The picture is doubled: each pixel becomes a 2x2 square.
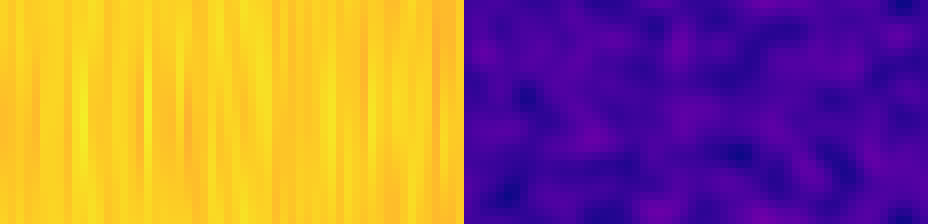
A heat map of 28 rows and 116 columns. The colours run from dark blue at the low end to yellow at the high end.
The table splits into one row of 2 panels. Panel 1,1: very high, streaked downward, faint in contrast. Panel 1,2: very low, blotchy, faint in contrast.
